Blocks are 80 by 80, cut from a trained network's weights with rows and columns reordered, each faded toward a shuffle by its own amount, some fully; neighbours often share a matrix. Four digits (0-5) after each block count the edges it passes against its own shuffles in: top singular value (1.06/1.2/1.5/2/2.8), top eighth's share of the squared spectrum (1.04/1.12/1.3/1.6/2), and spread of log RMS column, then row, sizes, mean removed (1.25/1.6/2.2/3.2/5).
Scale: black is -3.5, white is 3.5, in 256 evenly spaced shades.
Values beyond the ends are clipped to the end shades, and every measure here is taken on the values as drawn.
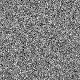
1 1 0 0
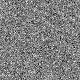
0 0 0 0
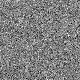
0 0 0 0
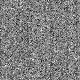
1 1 0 0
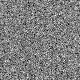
0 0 0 0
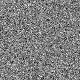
0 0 0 0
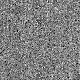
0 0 0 0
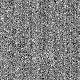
2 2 0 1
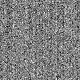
2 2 0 0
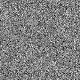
2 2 1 1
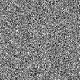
3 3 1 1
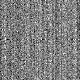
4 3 1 2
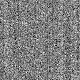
2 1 0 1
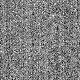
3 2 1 0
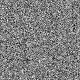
1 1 0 0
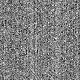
3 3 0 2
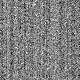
3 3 0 1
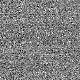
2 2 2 0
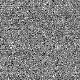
2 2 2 0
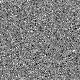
0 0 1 0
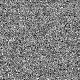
0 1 0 0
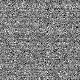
2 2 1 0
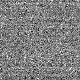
2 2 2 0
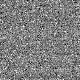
1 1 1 0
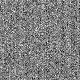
2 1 0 0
